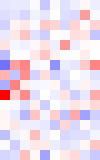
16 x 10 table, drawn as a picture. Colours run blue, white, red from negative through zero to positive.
Ninth with the highest average: middle left. Slope: none. Calmest part: top left. Histogram: skewed, a long tail of high values. Average level on the scale: 50%. Odd patch: rougher, in the middle left. Roughest part: middle left.
